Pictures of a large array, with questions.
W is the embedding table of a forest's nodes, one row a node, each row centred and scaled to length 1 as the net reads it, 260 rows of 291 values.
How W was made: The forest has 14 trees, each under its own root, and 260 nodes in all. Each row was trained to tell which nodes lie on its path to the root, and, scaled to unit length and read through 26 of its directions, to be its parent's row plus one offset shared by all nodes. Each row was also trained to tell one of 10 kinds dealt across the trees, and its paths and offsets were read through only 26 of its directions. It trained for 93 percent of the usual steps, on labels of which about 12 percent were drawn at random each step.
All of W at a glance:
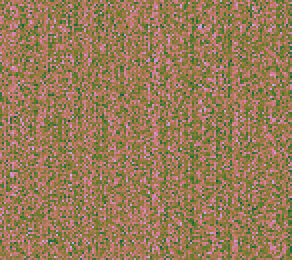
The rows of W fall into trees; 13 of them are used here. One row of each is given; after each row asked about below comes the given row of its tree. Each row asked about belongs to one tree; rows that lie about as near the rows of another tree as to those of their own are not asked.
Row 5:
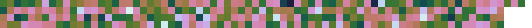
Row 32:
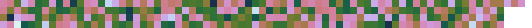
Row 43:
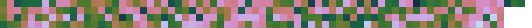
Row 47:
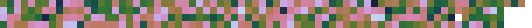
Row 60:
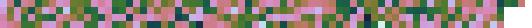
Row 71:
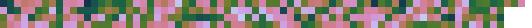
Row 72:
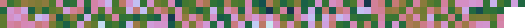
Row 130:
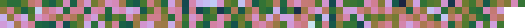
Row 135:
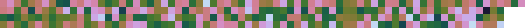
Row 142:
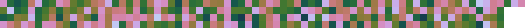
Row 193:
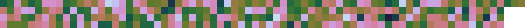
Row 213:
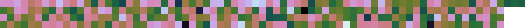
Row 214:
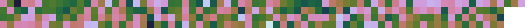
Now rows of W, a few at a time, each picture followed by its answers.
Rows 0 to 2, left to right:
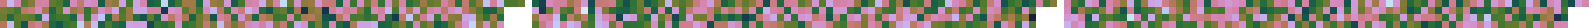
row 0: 193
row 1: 71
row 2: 130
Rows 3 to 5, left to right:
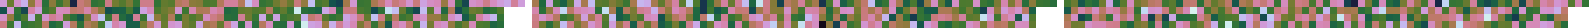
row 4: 43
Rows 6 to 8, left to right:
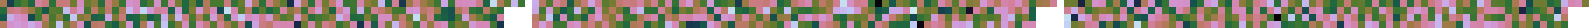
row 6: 5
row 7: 60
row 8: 32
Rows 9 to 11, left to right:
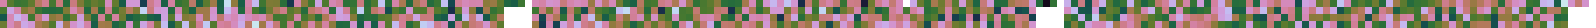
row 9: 43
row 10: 32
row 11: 47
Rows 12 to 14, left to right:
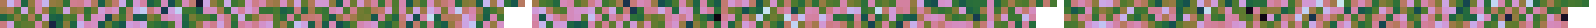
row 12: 193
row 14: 71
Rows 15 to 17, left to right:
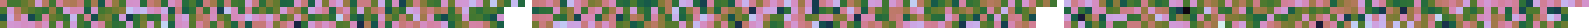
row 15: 5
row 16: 5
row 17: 32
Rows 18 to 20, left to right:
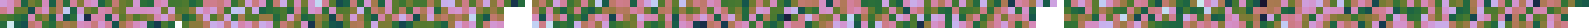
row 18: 60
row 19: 32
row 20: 71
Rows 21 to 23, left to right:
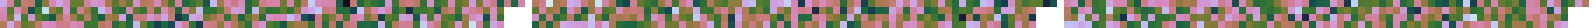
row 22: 47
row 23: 72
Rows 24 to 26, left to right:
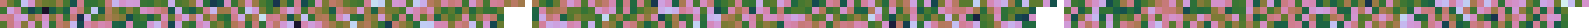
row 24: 32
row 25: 5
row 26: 32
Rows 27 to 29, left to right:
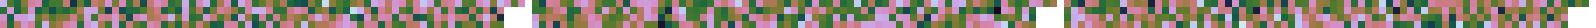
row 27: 32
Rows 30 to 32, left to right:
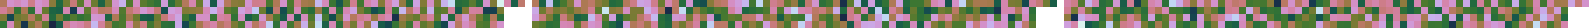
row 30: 32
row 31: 47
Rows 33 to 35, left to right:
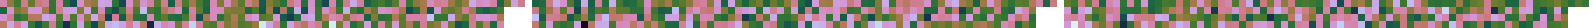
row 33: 72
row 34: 32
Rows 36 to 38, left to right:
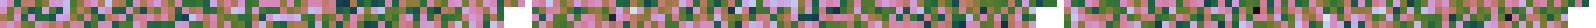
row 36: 60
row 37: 213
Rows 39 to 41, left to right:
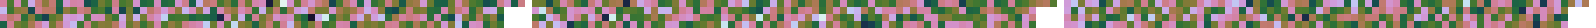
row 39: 47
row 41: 213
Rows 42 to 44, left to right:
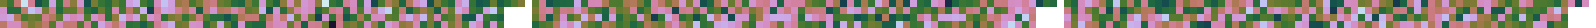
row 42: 130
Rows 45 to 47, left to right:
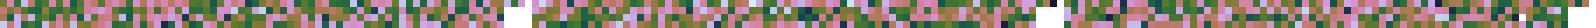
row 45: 32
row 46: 213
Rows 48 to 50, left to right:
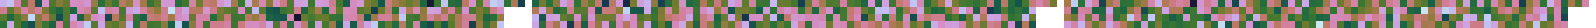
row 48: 213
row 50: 193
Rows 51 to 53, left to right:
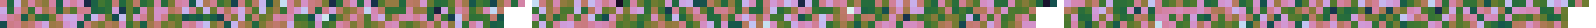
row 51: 47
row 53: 130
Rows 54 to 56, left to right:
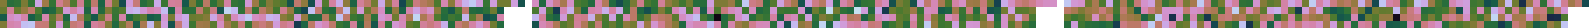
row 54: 5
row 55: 47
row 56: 213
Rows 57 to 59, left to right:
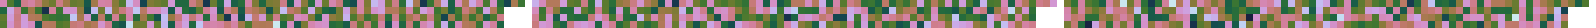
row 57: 142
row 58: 47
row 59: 60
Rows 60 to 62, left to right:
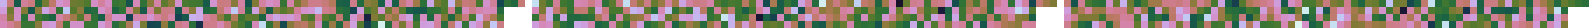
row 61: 142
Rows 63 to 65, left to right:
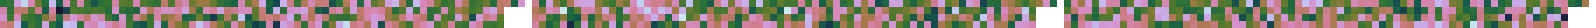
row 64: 142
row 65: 135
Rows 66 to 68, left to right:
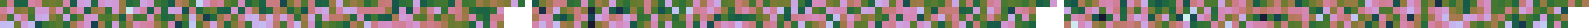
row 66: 72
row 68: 5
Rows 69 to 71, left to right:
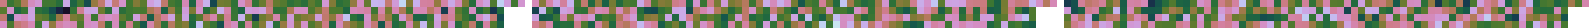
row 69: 32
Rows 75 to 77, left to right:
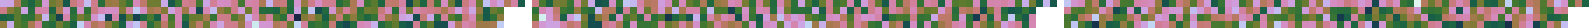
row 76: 72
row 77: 213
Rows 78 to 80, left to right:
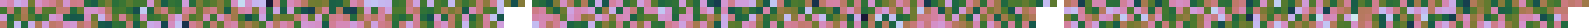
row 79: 130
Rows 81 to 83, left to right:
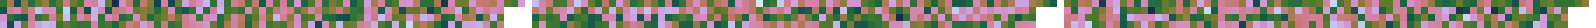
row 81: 135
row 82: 142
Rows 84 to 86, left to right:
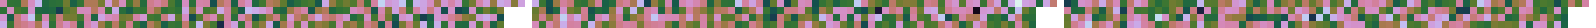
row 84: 32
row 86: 71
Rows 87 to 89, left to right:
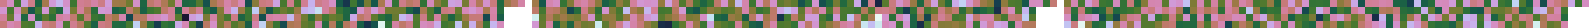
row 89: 32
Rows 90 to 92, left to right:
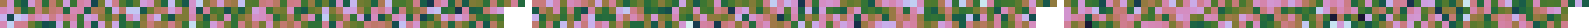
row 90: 213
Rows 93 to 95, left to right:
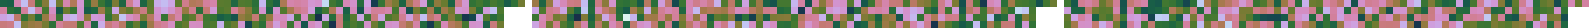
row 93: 130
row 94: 142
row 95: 71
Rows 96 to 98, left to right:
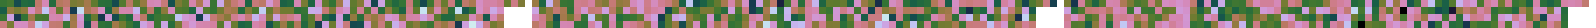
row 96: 5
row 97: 60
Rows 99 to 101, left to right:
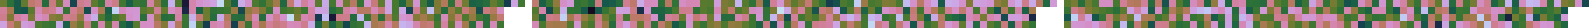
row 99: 130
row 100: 32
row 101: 5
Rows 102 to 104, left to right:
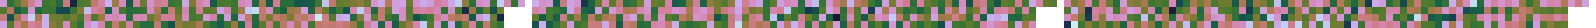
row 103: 47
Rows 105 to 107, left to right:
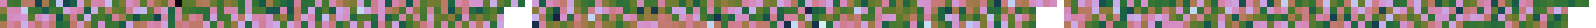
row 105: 72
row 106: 47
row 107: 213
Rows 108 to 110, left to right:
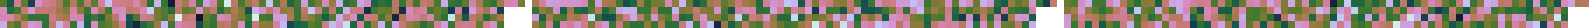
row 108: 5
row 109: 32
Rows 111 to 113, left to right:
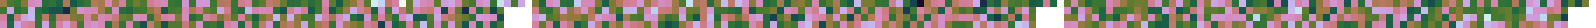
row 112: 130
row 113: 43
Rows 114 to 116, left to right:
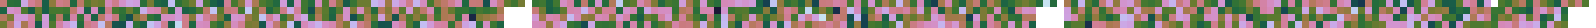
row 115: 130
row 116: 47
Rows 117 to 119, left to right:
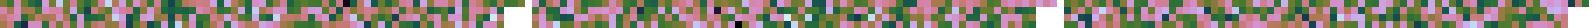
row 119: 130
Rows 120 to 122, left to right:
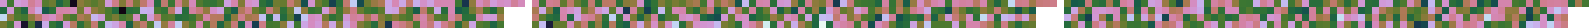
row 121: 60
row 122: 130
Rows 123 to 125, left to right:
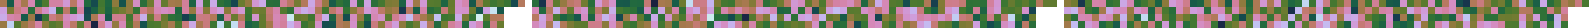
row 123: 60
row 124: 5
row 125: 60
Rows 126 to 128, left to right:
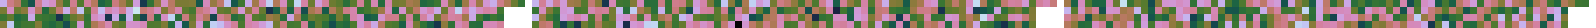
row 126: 142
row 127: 213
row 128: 60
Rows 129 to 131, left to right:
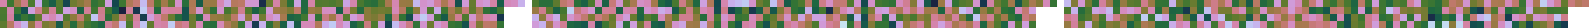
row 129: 71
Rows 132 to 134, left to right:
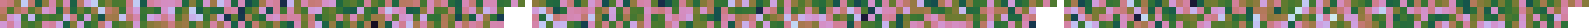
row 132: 130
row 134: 60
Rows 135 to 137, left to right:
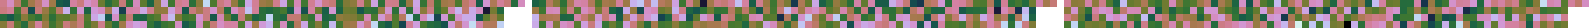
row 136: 135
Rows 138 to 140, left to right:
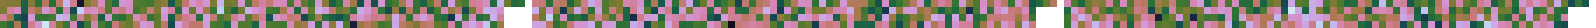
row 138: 47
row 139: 60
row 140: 43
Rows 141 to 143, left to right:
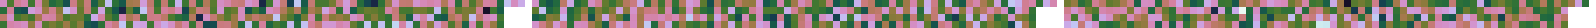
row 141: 71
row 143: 72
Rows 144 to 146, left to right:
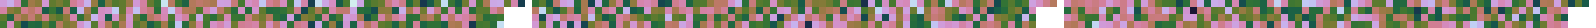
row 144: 213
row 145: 32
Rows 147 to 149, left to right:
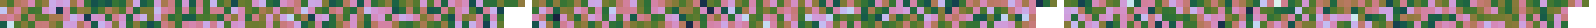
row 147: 60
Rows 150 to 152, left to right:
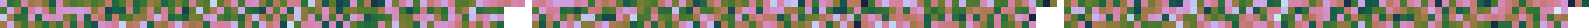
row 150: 60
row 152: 213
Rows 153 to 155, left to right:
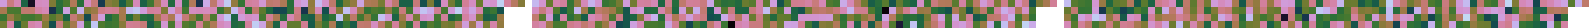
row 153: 5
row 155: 213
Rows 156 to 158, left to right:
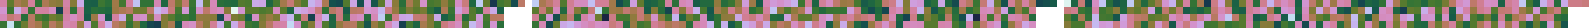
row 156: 60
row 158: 47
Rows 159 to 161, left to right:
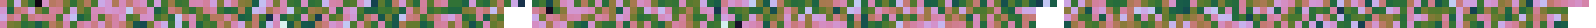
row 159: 213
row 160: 130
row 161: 47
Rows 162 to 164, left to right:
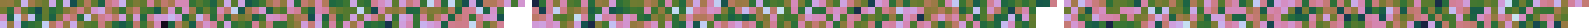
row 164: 213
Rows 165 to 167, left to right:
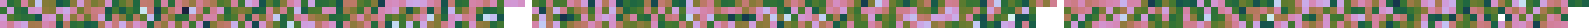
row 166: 5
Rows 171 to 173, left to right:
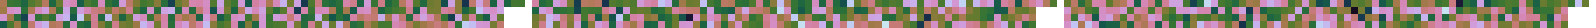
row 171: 47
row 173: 72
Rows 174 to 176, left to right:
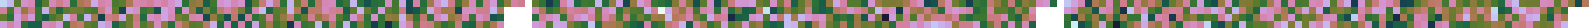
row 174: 213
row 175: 5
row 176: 60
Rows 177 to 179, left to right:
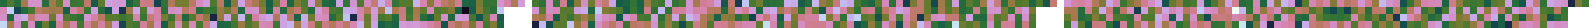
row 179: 130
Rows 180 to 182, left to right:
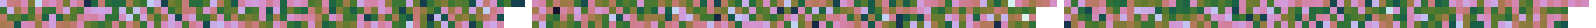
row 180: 142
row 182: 47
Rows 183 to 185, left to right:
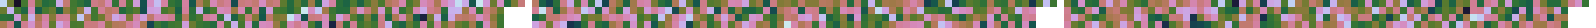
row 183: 60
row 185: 5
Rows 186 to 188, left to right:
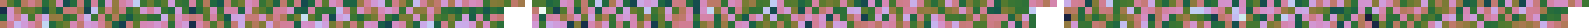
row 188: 5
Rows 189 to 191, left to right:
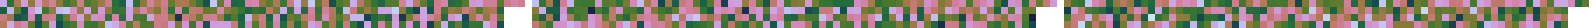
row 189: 142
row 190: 47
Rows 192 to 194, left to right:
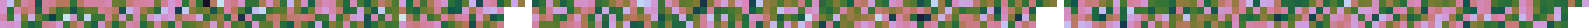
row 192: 213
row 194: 135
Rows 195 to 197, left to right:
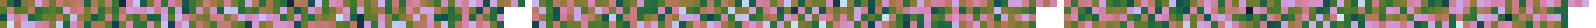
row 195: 5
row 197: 71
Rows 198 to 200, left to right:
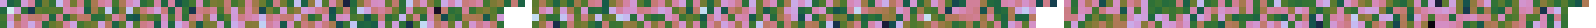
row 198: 60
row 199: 213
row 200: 60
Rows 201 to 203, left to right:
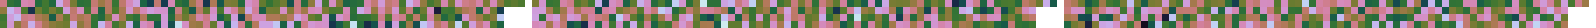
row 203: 47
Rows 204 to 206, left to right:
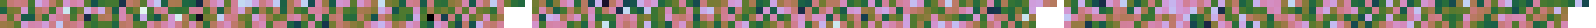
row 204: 5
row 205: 32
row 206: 213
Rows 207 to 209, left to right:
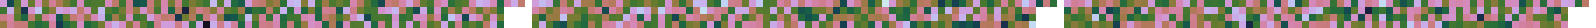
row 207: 142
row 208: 213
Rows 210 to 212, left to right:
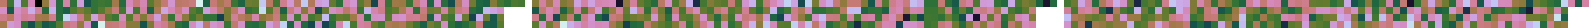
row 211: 60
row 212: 32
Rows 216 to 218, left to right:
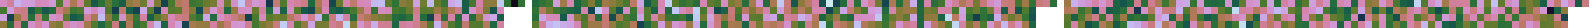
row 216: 32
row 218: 32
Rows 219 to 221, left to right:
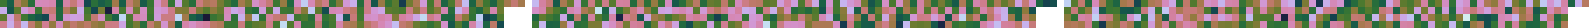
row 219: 5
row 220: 60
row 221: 213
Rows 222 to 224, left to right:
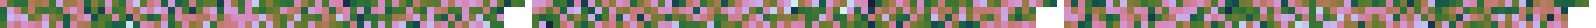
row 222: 43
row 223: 60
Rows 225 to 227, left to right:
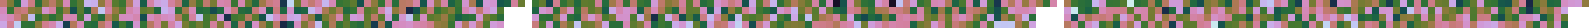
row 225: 130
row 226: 32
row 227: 47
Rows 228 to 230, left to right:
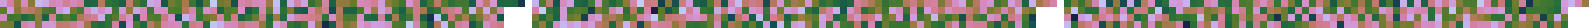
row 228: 142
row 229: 47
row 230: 32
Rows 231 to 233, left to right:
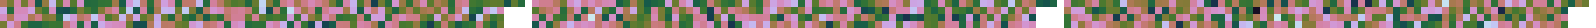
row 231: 213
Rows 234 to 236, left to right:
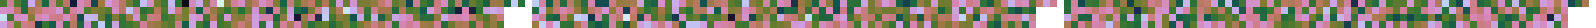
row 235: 72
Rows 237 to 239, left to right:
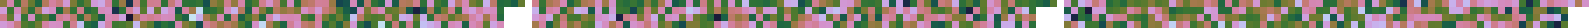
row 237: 60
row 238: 60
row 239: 32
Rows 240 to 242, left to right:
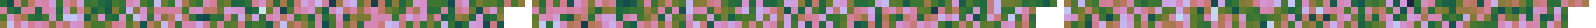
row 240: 5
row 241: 43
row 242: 47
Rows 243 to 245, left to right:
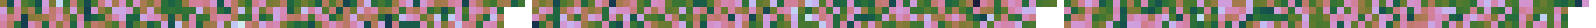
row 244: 47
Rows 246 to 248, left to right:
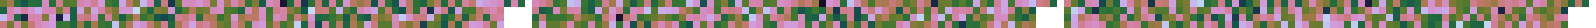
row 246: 72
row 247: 5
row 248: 60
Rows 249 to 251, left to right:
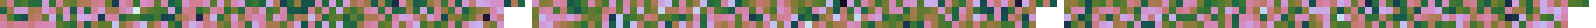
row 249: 72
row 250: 213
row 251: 47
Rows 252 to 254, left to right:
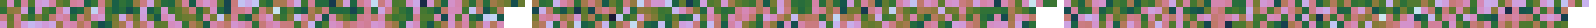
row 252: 135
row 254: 32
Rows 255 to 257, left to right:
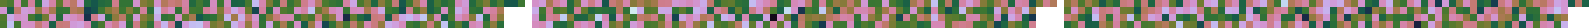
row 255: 43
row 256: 213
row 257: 213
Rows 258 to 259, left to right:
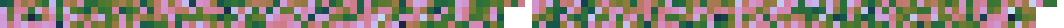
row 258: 135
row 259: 47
